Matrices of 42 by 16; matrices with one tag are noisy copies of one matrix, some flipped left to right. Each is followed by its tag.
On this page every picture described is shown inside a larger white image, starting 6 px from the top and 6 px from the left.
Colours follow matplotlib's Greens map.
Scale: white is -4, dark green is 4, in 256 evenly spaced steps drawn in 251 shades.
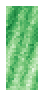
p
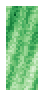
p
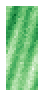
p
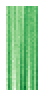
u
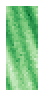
p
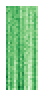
u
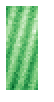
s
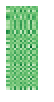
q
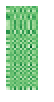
q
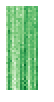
u
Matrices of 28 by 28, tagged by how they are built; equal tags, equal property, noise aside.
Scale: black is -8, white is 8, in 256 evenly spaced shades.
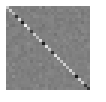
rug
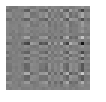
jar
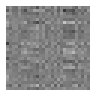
jar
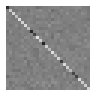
rug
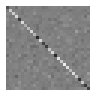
rug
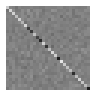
rug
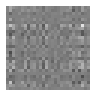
jar
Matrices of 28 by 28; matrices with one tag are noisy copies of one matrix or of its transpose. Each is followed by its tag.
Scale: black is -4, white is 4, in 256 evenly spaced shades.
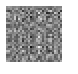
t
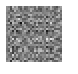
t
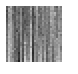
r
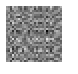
t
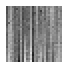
r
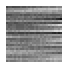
r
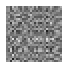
t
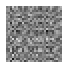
t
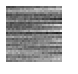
r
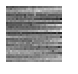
r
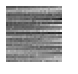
r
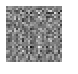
t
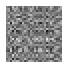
t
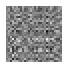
t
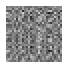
t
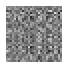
t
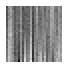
r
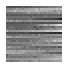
r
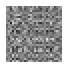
t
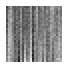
r
